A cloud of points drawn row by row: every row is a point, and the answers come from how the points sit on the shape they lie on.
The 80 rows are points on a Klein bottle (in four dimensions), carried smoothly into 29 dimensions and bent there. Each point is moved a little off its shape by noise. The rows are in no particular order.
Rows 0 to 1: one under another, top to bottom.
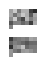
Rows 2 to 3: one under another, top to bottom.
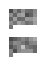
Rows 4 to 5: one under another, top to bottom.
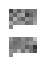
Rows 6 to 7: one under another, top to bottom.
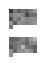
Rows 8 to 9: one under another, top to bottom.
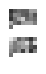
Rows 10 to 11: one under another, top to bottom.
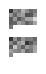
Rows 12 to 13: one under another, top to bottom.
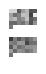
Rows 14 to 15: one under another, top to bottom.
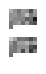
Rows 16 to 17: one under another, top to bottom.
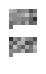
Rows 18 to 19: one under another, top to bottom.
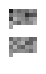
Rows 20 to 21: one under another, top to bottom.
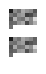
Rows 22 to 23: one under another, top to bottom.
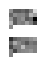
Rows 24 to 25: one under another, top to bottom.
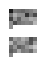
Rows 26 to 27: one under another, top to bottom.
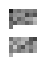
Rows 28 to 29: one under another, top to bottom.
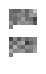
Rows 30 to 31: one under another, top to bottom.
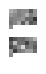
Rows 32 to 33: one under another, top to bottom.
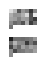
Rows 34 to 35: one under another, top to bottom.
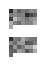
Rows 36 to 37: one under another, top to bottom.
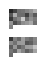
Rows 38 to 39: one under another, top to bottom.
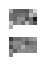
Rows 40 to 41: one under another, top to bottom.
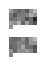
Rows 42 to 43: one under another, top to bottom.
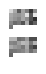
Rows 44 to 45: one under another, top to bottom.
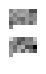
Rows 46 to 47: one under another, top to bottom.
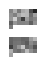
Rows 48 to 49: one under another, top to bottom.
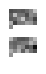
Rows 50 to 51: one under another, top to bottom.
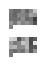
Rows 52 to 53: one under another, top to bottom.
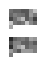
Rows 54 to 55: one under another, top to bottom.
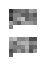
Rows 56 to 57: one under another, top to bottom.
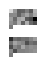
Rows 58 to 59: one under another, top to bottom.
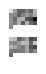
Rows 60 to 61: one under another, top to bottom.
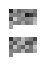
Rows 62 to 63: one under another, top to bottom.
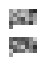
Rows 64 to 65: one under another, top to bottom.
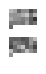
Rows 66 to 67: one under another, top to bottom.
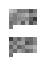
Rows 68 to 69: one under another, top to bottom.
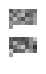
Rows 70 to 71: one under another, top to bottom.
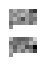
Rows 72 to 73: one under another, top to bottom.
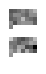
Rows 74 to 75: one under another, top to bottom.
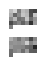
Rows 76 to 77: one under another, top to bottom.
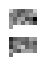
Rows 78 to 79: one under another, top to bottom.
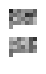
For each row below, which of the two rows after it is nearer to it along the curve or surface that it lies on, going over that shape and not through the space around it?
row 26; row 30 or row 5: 5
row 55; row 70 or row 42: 70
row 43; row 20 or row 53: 20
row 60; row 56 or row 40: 40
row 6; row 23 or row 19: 23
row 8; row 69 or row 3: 69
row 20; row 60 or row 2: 60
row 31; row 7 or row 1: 7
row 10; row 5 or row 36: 36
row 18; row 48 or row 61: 61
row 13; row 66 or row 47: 47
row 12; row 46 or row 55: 46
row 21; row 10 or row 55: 10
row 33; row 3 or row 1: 3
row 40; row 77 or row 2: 77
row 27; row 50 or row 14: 14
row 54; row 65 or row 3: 65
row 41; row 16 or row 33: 33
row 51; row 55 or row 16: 16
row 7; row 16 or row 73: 73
